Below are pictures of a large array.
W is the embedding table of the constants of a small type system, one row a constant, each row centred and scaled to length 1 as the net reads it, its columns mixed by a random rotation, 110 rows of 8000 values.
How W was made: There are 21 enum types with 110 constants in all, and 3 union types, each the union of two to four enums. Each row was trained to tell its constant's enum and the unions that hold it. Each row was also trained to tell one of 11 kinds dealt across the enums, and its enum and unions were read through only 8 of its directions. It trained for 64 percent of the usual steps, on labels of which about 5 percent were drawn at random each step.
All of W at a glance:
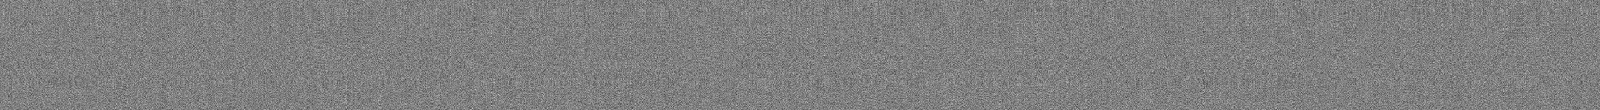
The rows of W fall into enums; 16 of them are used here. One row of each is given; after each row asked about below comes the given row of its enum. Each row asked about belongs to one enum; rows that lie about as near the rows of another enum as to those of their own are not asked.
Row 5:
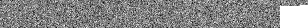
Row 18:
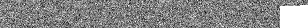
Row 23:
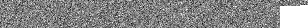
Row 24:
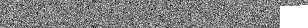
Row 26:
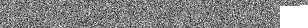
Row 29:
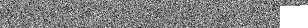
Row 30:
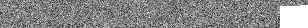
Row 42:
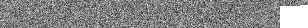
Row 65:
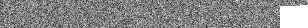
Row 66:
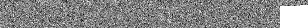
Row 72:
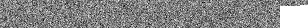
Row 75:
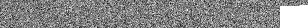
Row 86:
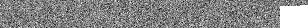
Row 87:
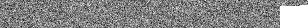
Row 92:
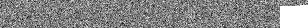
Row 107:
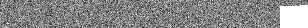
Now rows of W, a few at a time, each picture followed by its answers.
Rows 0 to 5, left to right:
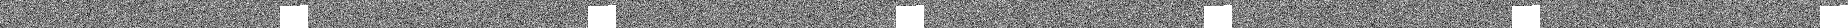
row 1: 86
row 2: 66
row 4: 107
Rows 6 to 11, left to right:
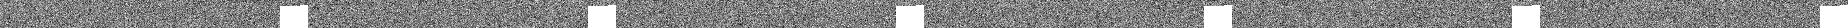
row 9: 86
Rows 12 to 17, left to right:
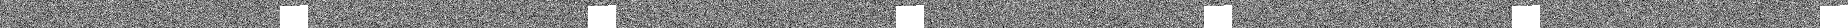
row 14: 86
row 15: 26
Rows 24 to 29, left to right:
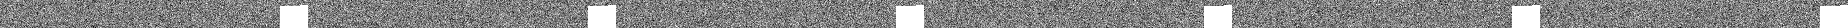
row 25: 18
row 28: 29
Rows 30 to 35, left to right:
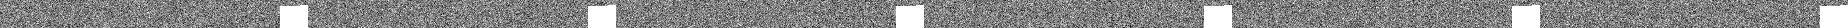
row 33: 30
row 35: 29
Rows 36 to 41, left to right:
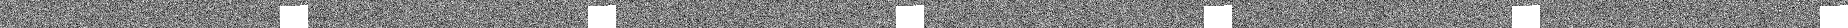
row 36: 92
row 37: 66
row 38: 23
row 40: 75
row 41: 23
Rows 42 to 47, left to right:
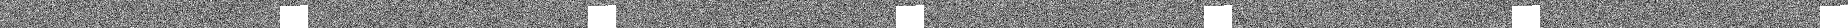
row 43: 24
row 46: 86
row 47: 26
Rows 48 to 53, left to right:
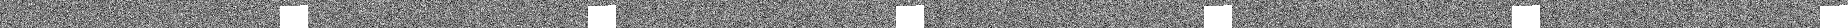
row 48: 23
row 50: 75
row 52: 30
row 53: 75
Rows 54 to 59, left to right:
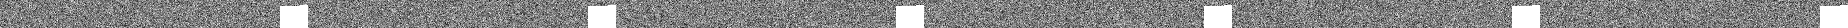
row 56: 86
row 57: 18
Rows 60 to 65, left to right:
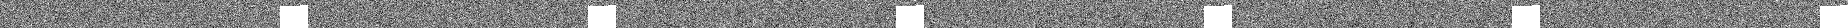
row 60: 23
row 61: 66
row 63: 26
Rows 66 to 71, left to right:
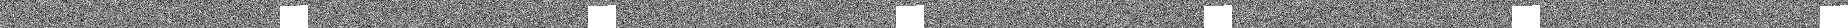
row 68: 26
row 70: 29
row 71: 24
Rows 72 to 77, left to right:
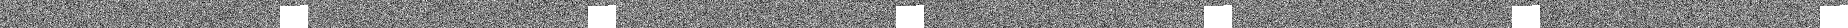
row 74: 18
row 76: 42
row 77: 75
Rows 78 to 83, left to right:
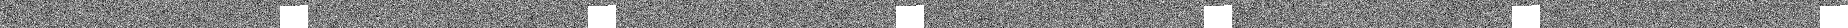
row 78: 107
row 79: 107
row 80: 72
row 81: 23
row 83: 42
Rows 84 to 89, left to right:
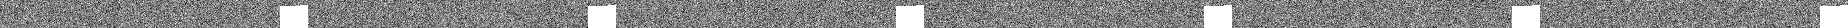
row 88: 42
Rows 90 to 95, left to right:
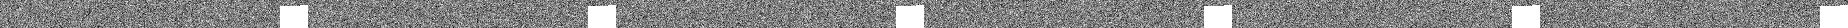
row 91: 29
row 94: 65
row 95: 107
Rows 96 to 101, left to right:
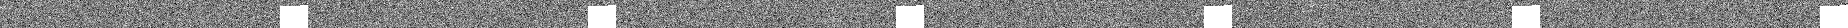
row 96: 29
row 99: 42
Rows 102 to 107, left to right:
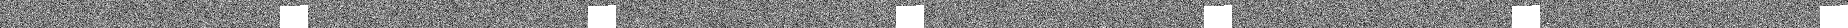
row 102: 30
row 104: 75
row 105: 72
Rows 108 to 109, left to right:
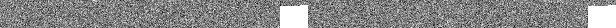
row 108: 107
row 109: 26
